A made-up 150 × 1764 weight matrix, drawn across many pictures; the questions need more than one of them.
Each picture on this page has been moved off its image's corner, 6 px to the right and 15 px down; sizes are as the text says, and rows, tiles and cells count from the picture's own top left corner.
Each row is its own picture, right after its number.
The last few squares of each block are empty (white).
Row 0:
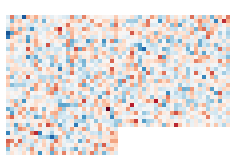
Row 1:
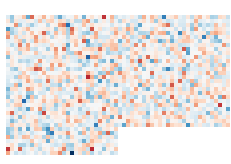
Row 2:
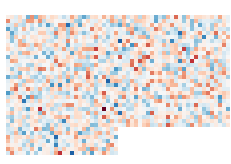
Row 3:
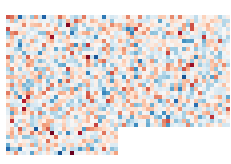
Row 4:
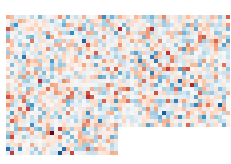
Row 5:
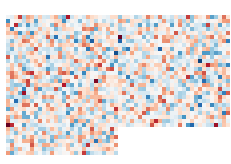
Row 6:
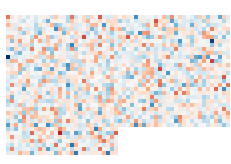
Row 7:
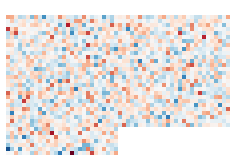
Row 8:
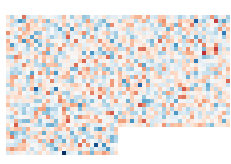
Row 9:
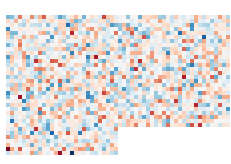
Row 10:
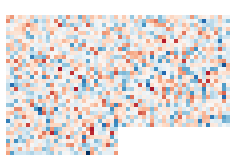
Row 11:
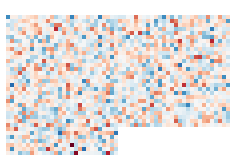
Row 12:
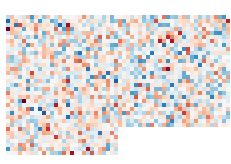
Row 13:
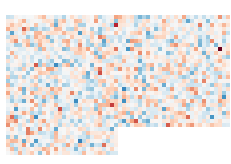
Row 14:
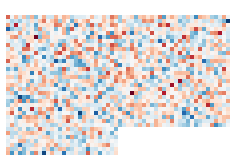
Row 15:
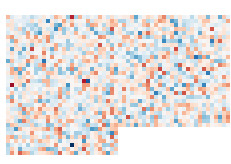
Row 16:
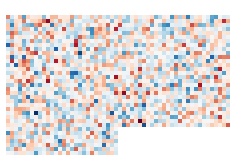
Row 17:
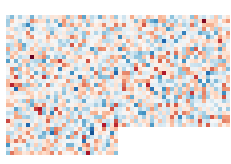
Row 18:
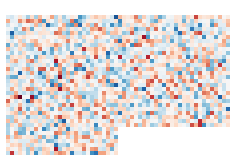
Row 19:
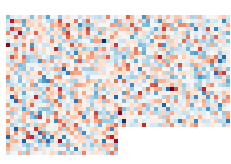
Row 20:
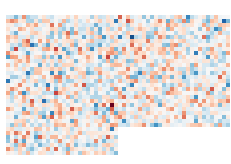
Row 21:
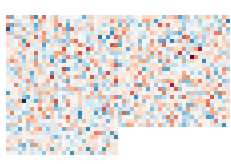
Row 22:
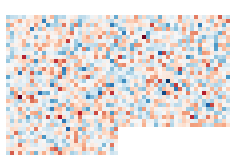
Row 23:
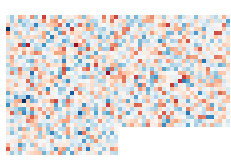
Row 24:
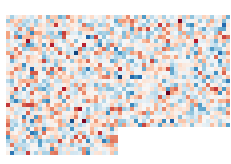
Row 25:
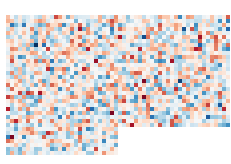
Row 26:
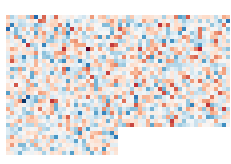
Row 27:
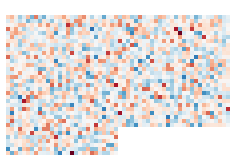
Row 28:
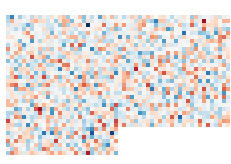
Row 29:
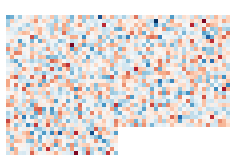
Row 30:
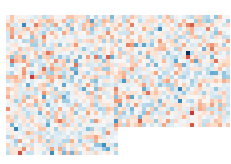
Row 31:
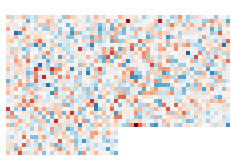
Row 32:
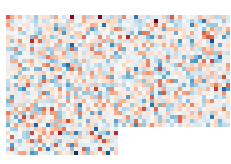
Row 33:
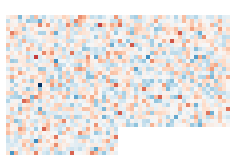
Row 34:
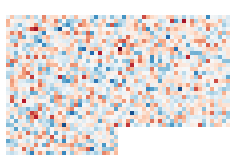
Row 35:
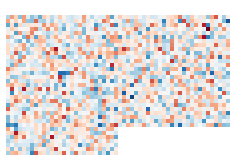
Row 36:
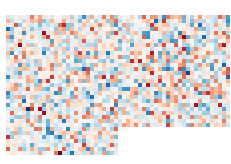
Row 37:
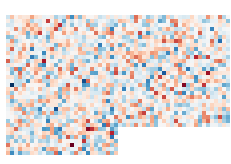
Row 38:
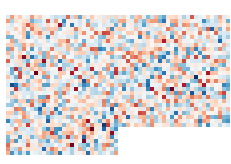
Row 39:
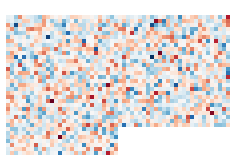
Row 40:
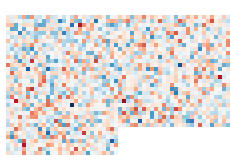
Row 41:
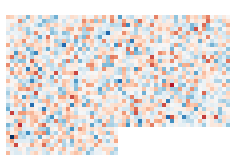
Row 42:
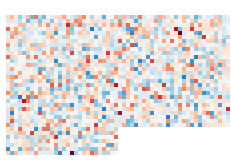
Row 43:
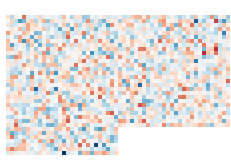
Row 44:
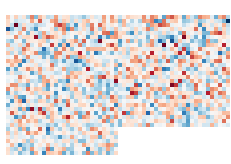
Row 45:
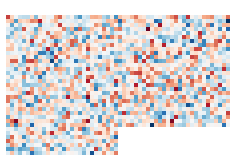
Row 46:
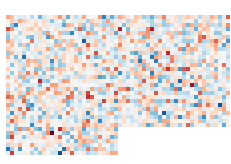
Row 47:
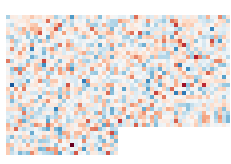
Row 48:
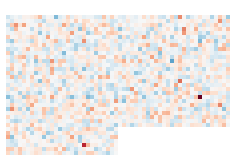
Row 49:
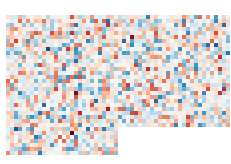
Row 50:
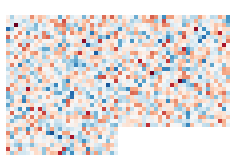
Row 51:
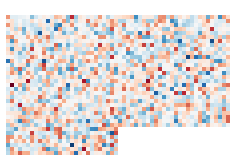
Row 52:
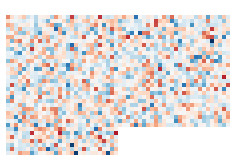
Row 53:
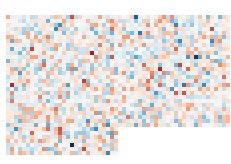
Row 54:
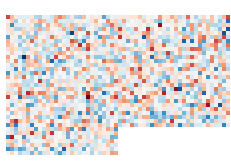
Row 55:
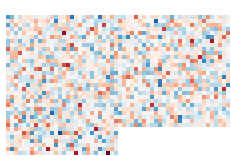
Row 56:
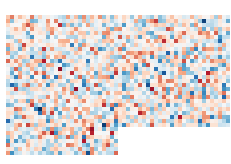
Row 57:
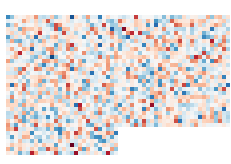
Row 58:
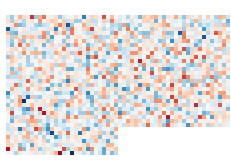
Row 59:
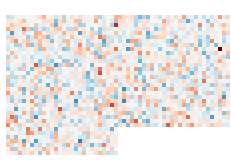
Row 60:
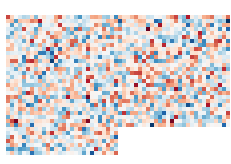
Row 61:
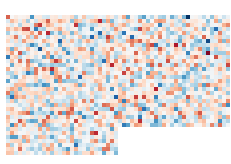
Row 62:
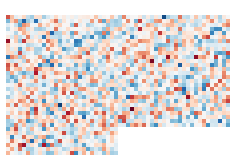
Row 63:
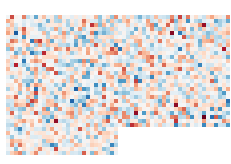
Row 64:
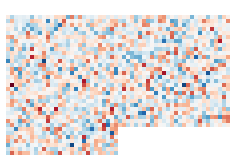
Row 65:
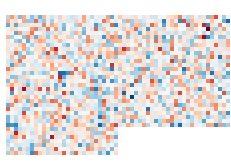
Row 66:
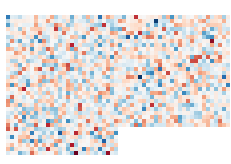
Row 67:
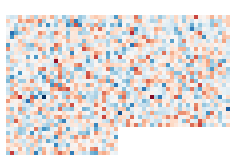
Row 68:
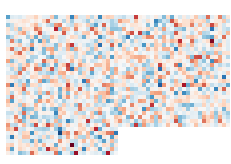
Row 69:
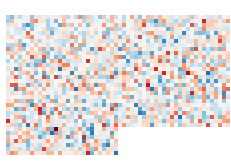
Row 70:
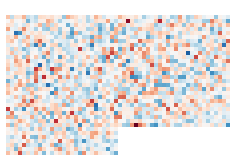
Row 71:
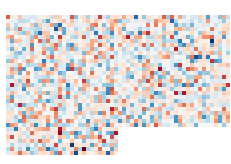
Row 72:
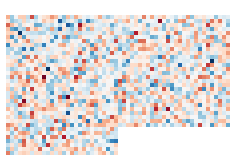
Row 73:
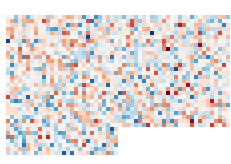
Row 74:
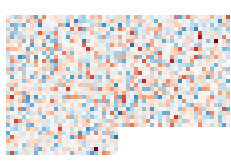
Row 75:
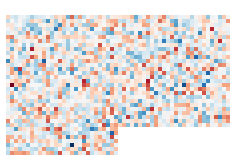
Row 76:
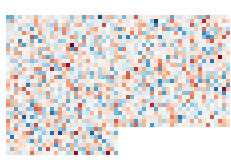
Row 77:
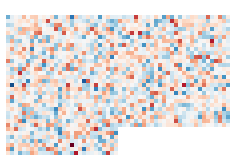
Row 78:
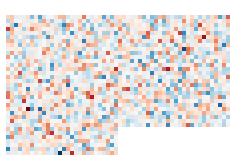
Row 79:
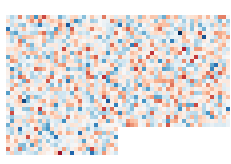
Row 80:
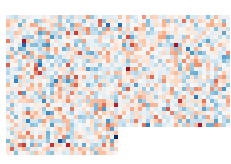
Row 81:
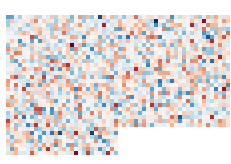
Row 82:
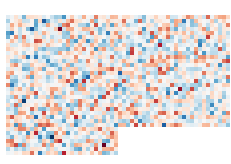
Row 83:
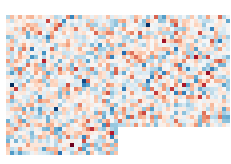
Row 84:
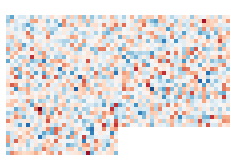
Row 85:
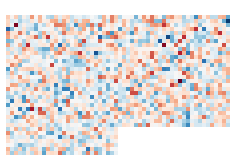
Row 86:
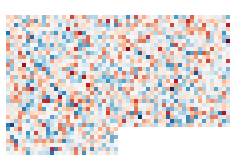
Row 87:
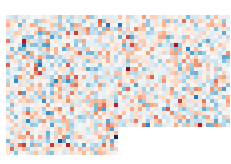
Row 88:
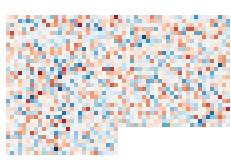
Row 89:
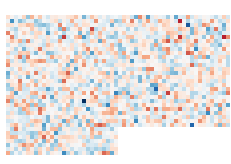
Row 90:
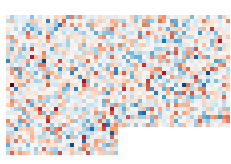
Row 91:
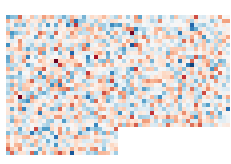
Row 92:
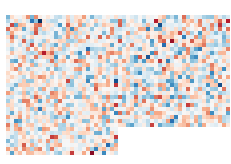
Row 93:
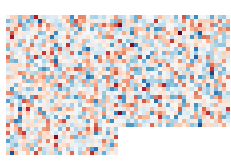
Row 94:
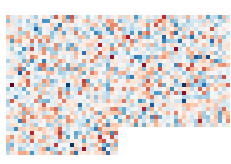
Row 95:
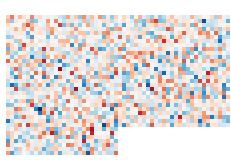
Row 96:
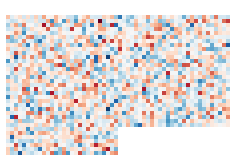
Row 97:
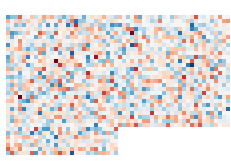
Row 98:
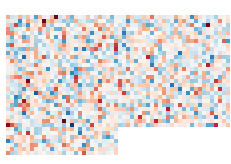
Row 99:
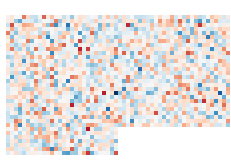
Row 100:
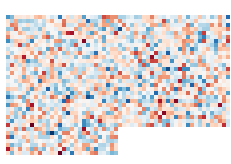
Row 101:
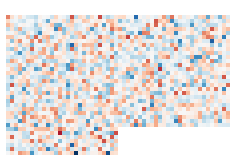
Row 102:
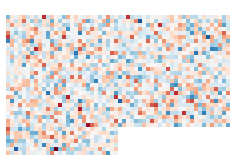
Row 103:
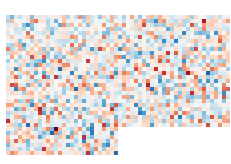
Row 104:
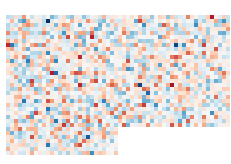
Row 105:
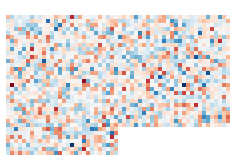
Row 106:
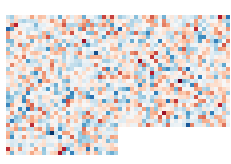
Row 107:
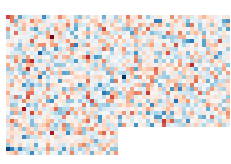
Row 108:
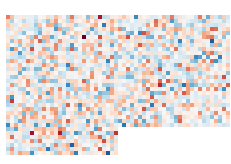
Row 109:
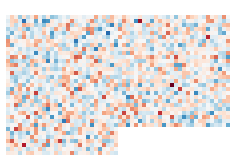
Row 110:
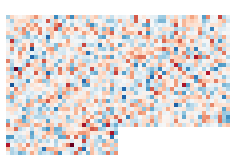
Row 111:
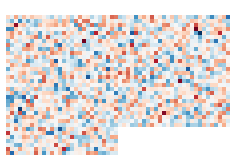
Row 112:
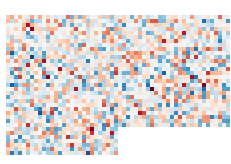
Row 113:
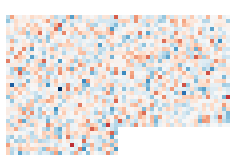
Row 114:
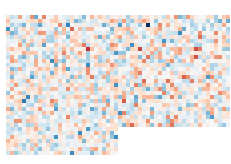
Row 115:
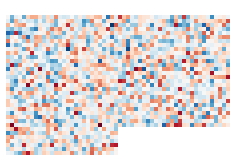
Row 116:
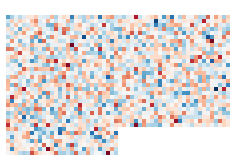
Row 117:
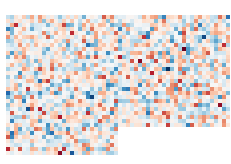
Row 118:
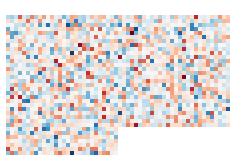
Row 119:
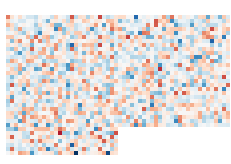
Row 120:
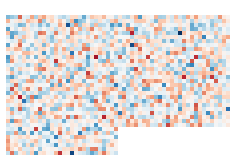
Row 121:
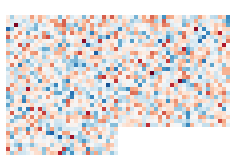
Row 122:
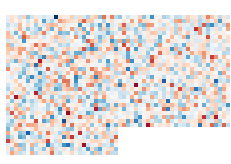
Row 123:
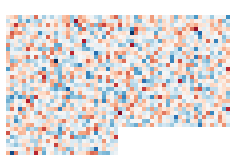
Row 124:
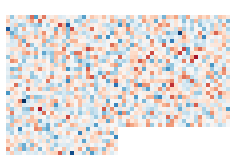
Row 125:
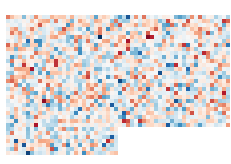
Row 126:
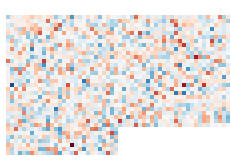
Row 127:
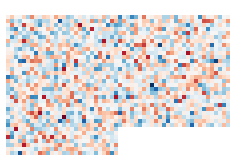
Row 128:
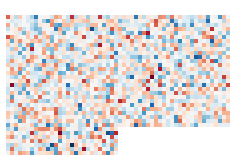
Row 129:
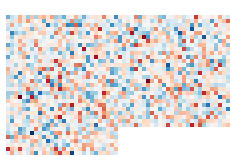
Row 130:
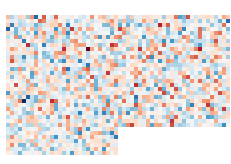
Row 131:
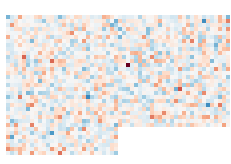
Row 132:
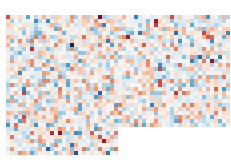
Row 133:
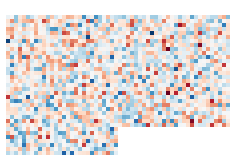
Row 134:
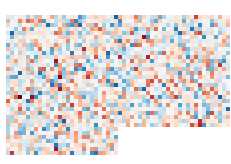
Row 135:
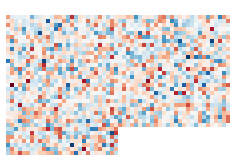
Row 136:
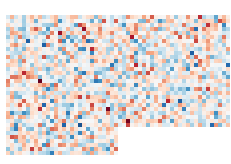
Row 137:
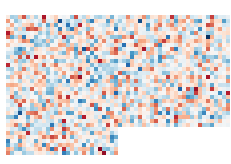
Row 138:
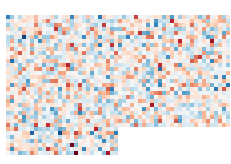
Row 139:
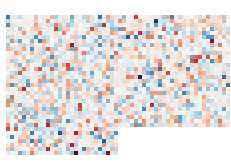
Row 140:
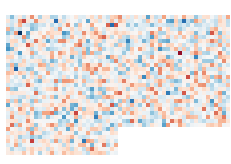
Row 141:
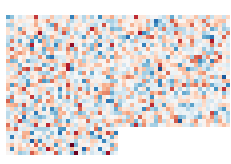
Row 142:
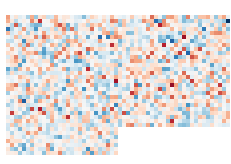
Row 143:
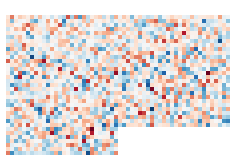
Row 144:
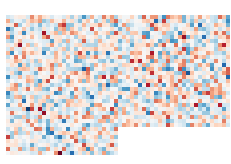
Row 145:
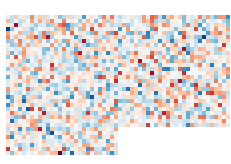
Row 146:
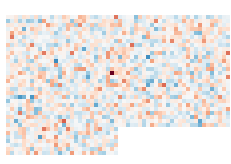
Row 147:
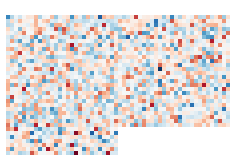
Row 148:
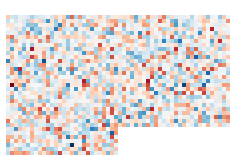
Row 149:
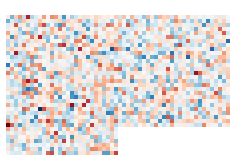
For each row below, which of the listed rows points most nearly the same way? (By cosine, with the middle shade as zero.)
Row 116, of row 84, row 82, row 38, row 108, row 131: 84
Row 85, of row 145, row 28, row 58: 145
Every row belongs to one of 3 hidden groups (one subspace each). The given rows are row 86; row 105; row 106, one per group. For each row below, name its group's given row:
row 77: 105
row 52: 105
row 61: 86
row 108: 105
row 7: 106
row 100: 106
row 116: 105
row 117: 106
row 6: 105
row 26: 106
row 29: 105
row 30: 86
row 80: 86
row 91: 106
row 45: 106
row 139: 105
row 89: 86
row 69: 105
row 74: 106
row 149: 86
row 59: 86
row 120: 106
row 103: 105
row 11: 105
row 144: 106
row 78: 106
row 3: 106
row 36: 106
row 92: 106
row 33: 106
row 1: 106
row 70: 86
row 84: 105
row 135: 105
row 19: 86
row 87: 86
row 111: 106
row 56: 105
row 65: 86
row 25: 106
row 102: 86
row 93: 106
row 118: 106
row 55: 105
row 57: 105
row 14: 106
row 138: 105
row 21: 106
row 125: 86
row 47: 105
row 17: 105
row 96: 86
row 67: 106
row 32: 105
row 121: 106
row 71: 105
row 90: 105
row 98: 86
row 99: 86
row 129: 106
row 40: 86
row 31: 86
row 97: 106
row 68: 105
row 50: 106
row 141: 105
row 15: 105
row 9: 106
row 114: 106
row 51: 105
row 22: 106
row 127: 86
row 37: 105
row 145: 106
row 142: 106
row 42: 106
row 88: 106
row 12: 106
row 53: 105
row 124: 106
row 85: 106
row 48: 106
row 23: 106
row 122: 86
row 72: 86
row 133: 86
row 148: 105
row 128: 105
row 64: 105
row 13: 86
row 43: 86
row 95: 105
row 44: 106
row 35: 86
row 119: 105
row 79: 106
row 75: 105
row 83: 105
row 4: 106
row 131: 106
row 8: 86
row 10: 105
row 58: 106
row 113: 105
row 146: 106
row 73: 86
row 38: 105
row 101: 105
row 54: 106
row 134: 106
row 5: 86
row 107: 106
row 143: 105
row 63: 86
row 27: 106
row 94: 105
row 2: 106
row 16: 86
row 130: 106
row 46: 106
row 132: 105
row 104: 86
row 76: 105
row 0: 86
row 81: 105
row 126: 105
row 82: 86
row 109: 86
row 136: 86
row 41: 86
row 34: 86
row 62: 86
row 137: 86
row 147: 105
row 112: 105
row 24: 86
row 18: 106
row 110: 105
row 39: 106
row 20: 86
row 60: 106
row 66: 105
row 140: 86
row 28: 105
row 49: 86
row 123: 106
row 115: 86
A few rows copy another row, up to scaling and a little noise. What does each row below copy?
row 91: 97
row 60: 45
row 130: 26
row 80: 87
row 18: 134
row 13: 59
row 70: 31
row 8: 43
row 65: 35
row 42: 27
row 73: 133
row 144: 36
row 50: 121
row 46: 4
